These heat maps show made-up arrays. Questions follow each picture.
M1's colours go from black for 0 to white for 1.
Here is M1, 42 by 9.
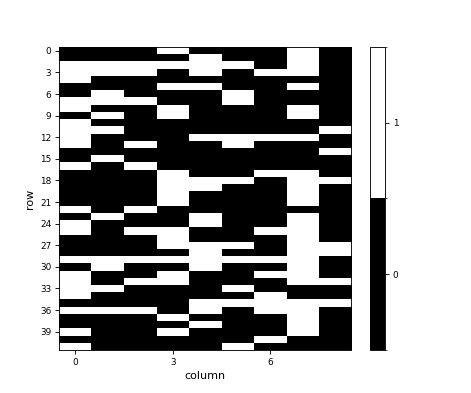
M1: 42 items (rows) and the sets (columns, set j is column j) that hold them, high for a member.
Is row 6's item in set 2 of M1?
no
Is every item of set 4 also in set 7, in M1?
yes
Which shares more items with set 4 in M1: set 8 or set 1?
set 1
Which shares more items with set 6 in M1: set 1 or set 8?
set 1
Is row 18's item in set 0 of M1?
no
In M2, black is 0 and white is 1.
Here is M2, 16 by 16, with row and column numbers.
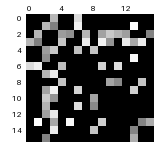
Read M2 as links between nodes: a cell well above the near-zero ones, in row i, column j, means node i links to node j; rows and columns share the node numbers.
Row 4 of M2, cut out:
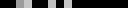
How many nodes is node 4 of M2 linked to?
4
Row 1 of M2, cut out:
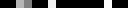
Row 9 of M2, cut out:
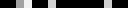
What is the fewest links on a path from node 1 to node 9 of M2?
2
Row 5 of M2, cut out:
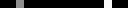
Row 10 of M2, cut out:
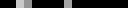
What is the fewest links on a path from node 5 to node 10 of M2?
2
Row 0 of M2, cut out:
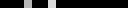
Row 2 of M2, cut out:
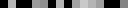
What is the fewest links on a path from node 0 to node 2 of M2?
3
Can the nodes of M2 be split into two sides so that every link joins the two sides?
no
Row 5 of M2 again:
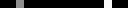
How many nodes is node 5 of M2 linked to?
2
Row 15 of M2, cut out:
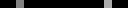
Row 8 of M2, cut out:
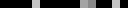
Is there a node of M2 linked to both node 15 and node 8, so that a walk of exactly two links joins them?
no
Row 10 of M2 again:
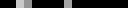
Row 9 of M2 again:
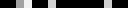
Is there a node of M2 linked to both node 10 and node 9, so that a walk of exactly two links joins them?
yes
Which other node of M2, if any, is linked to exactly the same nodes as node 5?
node 15
